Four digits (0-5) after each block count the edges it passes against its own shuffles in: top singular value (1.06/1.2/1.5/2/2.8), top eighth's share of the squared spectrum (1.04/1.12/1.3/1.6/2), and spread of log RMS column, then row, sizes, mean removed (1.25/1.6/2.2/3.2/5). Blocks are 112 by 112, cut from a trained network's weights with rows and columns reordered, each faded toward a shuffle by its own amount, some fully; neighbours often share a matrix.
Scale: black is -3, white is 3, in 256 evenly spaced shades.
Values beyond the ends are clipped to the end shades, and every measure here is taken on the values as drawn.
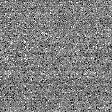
2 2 2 0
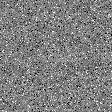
0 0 0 0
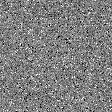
0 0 0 0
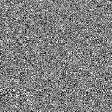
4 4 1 3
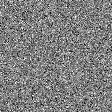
0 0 0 0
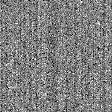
3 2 0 1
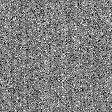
2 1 0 0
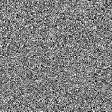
3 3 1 2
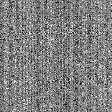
4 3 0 3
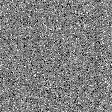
0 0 0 0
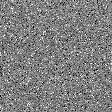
0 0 0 0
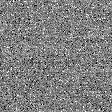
1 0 0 0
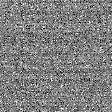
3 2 2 0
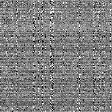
4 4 4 1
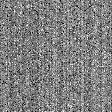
3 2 0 2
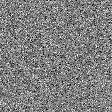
1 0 0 0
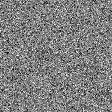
2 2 0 1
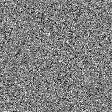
2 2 0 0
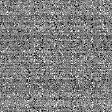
3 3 3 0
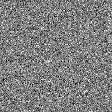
3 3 0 2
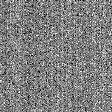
3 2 0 2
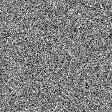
1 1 0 0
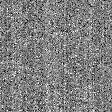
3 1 0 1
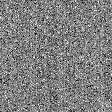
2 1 0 0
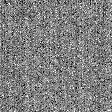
2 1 0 1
